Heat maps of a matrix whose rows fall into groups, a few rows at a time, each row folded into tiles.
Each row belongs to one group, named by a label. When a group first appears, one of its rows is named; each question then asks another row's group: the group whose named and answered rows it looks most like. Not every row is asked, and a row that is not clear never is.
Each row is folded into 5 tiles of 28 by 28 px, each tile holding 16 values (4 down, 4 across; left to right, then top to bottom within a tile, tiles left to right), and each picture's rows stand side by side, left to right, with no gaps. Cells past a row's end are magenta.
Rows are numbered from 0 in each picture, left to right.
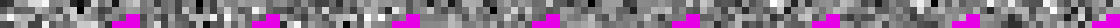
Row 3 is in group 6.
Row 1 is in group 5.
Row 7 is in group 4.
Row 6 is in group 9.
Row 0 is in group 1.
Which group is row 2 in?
5
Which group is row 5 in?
9
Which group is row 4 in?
6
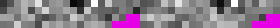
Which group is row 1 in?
1
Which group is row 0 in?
1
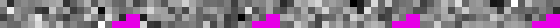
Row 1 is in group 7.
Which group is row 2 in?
1
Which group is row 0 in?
6
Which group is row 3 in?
1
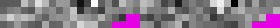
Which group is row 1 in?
9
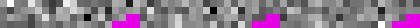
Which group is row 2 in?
6
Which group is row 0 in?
4
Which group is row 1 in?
6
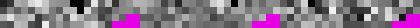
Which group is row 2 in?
6
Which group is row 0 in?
1
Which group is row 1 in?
9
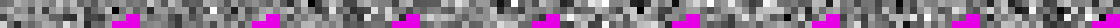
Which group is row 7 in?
6
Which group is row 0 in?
7
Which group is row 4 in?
1
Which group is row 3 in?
1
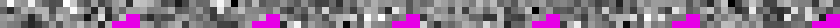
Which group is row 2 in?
5
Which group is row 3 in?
7
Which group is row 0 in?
4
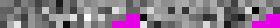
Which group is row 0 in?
5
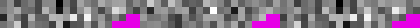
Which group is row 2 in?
5
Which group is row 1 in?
4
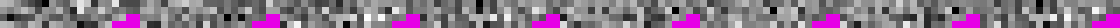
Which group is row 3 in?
5
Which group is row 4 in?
7
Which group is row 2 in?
5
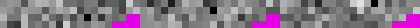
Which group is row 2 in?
9
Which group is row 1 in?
6
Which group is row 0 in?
7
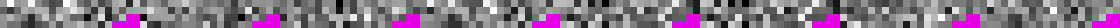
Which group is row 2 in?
5
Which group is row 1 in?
7
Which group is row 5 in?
9
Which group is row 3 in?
4
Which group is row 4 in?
9
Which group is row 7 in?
4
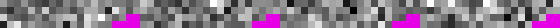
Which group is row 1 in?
9
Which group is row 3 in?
4
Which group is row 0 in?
5
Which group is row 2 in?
6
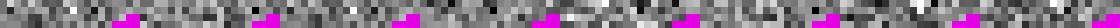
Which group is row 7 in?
9
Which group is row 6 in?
9
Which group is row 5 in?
7
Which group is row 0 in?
4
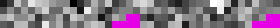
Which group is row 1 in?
9
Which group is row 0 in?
1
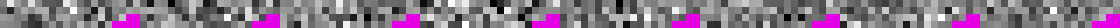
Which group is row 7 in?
4
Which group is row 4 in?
5
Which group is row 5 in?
7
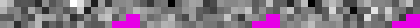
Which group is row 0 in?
9
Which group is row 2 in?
6
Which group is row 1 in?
6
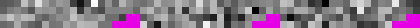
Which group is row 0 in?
1
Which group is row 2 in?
9
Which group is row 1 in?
7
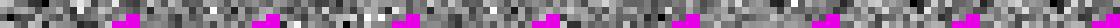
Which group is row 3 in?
4
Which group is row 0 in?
9
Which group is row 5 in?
1
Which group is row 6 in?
1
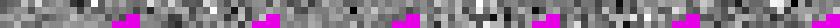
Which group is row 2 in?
6
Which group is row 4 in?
5
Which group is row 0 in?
1
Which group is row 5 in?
9
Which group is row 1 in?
4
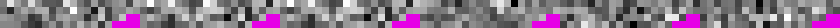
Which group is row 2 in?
4
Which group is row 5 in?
5
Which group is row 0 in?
4
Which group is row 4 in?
6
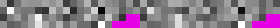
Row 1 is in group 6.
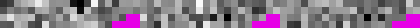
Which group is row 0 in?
1
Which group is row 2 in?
7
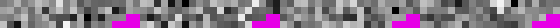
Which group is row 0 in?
7
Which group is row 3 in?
9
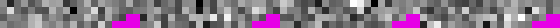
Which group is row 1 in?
5
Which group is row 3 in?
5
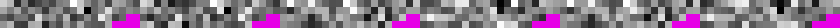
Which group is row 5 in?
1
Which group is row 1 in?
9
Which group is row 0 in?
9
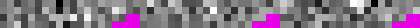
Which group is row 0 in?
5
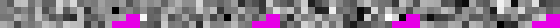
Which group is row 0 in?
7
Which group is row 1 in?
7
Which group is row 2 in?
6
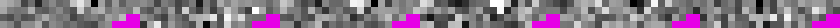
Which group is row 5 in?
5
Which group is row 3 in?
9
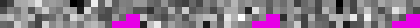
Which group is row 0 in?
1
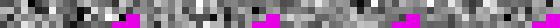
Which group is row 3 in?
4
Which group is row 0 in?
6
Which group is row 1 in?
7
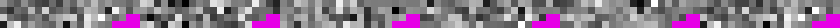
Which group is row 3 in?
6
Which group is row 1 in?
9
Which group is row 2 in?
7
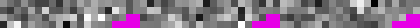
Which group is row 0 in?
5
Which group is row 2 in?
9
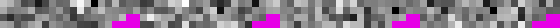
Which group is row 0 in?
9
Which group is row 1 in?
1
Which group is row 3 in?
6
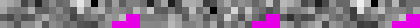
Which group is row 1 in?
6
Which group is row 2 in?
9
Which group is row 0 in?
9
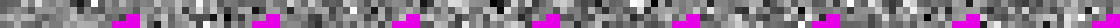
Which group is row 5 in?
6
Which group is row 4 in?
9
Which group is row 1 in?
7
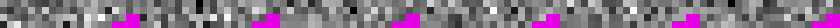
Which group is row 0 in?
5
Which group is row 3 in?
4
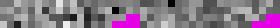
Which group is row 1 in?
6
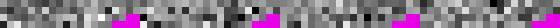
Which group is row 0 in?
5
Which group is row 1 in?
7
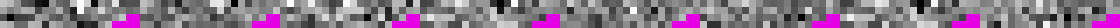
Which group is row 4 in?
4
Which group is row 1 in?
9
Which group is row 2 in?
4
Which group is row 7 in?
7
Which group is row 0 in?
9
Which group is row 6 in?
1
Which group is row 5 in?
7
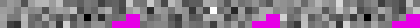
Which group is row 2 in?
7
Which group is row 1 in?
4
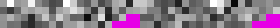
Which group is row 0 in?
4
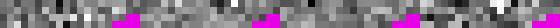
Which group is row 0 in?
5
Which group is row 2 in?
6
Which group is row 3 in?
9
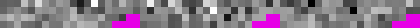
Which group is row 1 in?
4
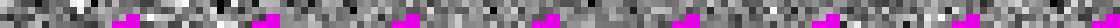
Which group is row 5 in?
4
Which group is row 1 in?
1
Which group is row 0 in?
9
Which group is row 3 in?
6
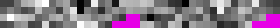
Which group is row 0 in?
1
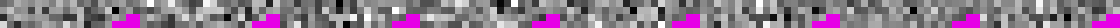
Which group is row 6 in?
6
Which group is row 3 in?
1
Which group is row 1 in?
4
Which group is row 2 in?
5
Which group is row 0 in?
7
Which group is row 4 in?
6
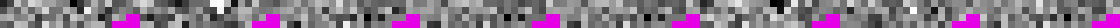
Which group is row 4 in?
7
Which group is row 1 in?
9
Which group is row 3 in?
7
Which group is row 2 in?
7
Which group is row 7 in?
7
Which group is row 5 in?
1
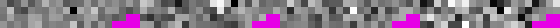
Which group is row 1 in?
9
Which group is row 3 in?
1
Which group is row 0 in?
6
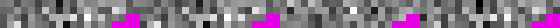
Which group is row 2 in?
4
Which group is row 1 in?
5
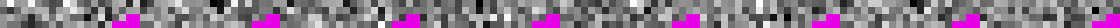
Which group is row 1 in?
1
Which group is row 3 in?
5
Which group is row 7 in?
7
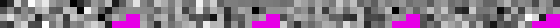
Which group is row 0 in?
1
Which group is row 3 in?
6
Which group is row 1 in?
7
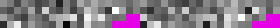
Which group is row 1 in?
5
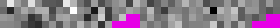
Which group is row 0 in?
4
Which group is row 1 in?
6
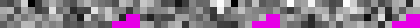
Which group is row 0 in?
6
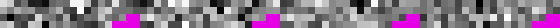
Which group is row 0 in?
9
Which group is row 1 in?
1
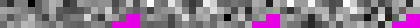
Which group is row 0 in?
6
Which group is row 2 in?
4
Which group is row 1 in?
4
